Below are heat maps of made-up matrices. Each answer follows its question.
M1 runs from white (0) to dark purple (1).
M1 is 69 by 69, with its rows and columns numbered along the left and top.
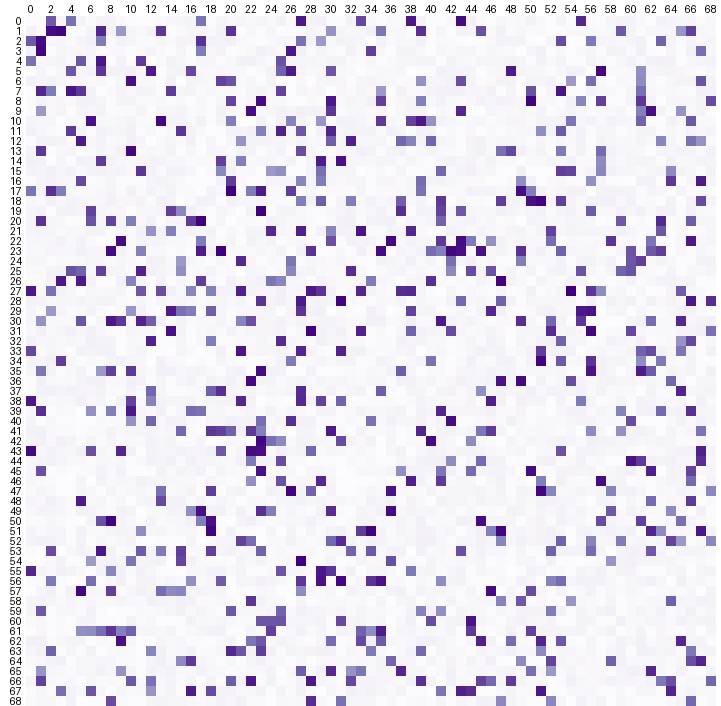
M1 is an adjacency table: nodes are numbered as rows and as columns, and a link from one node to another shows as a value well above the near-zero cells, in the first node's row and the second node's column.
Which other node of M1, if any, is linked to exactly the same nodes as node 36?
node 58
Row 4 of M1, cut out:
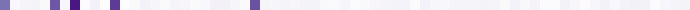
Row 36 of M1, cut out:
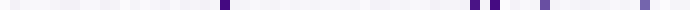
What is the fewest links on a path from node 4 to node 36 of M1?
4
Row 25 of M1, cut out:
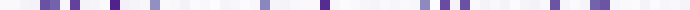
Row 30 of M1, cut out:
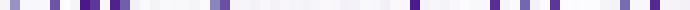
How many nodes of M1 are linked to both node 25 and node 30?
3
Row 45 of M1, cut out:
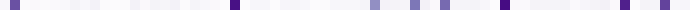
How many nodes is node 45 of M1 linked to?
8
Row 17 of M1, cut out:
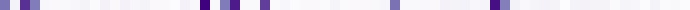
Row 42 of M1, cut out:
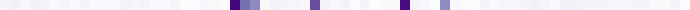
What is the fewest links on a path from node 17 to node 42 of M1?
2
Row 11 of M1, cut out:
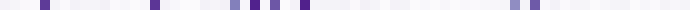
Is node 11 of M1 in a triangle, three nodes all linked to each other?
yes
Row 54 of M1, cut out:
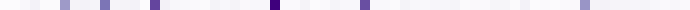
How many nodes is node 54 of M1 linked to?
6
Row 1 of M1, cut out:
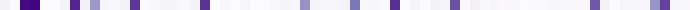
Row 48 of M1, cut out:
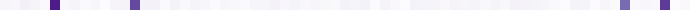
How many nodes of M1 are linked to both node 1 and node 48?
2
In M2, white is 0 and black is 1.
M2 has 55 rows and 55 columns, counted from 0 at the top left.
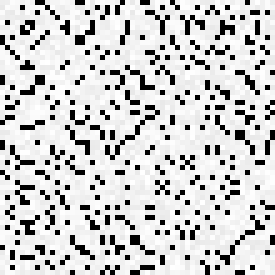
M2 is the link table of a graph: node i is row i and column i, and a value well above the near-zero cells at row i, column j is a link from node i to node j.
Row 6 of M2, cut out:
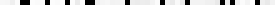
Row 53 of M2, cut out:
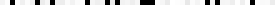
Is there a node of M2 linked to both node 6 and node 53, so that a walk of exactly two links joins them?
yes
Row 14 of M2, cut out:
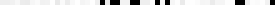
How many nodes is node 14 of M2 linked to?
10
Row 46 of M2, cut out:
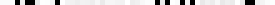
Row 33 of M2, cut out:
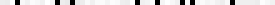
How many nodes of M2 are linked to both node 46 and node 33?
5
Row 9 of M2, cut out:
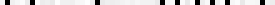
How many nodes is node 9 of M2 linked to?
9
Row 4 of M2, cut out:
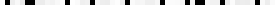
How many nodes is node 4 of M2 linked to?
12
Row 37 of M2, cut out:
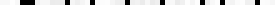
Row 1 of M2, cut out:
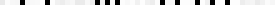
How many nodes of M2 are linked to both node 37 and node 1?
2
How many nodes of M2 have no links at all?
0
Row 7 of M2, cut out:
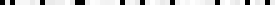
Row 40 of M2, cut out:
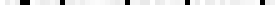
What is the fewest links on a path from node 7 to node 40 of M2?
4
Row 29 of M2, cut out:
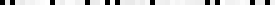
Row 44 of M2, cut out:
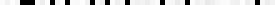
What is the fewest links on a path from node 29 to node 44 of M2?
2
